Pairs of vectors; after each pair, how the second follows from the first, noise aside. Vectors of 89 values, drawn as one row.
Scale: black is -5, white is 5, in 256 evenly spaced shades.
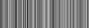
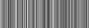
negated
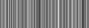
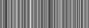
reversed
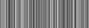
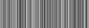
wrapped around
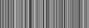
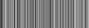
wrapped around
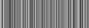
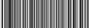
scaled up
